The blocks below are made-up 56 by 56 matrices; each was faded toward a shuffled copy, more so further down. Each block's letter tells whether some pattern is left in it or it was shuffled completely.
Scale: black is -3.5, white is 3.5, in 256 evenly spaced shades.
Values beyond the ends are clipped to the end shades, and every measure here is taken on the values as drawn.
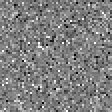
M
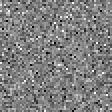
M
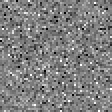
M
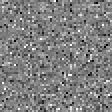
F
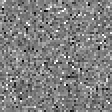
M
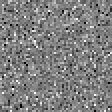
M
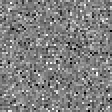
M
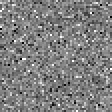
M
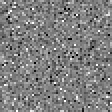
M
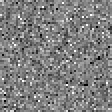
M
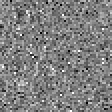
F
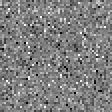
M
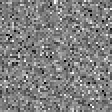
F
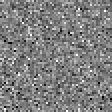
M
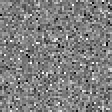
F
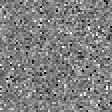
F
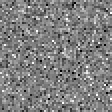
M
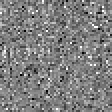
F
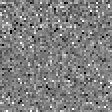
F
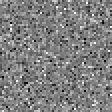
M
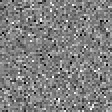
F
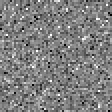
M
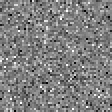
M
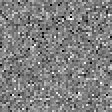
F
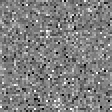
F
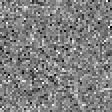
M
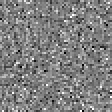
F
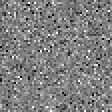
F
